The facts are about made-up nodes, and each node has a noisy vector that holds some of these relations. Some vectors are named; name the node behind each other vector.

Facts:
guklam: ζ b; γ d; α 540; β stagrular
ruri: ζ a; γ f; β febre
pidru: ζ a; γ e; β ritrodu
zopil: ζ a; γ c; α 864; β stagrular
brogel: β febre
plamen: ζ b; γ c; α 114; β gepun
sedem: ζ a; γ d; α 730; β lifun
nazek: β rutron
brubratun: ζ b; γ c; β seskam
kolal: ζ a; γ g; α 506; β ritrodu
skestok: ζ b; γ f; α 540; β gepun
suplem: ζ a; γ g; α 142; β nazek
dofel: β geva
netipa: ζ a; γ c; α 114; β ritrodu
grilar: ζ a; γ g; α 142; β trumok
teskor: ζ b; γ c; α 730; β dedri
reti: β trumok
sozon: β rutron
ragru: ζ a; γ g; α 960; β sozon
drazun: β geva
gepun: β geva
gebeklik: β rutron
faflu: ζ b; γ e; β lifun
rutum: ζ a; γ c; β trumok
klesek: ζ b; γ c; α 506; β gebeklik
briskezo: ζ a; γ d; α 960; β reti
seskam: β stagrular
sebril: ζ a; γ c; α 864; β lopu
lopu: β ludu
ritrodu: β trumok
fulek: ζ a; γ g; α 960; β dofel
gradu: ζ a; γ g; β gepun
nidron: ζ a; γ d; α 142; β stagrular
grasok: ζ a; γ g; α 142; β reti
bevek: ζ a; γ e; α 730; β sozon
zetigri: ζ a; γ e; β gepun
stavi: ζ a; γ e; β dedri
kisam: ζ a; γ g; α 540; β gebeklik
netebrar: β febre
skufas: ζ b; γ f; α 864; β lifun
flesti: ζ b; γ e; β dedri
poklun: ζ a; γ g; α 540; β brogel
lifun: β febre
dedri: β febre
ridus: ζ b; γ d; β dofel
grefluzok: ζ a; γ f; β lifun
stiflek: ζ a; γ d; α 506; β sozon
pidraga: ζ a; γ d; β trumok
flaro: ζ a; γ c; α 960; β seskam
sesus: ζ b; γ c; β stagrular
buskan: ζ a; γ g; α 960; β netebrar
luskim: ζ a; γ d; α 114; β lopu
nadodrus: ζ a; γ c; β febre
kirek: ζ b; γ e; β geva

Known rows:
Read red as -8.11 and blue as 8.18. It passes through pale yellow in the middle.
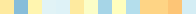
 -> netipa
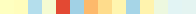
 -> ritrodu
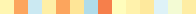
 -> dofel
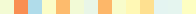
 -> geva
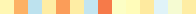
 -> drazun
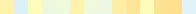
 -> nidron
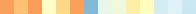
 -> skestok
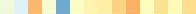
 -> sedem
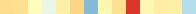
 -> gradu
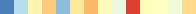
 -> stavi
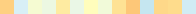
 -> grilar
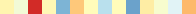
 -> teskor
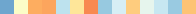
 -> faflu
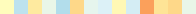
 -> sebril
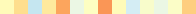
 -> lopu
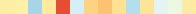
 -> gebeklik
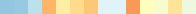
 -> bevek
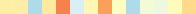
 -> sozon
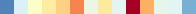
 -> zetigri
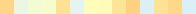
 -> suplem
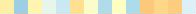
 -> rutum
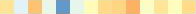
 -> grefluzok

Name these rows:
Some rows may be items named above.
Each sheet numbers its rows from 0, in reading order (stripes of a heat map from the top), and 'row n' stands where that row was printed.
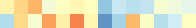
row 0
guklam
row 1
kirek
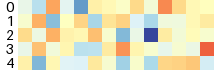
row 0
nadodrus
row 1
nazek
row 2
klesek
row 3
lifun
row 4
netipa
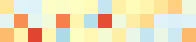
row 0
stiflek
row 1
gepun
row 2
skufas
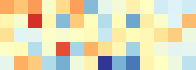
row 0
skestok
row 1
teskor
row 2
stiflek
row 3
ritrodu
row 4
brubratun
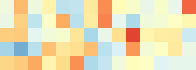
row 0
lifun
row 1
rutron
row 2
fulek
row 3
pidru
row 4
ridus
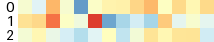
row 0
sedem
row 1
plamen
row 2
luskim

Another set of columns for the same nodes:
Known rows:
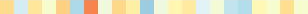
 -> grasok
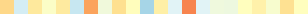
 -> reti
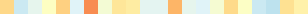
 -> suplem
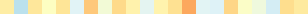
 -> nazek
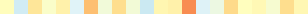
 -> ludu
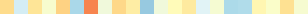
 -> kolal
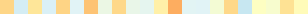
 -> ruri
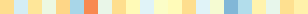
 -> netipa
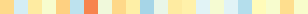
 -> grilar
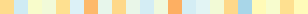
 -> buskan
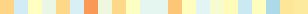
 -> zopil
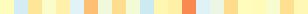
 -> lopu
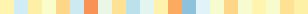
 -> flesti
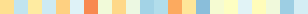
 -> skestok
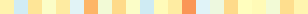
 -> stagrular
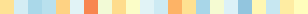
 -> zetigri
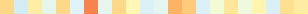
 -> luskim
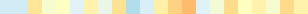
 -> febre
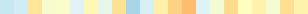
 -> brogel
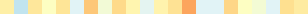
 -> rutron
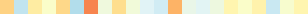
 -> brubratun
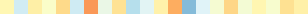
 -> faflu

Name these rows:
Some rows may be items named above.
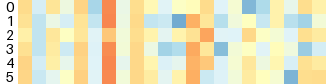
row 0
netipa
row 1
plamen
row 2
rutron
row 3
skestok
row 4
luskim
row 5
bevek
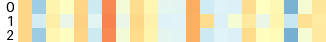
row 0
klesek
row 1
nidron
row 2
klesek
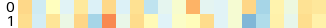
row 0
nadodrus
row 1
netipa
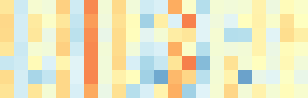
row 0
kirek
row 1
ritrodu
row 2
rutum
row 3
kirek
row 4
gepun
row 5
gradu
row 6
skufas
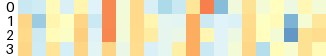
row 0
gepun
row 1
klesek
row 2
stiflek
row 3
grefluzok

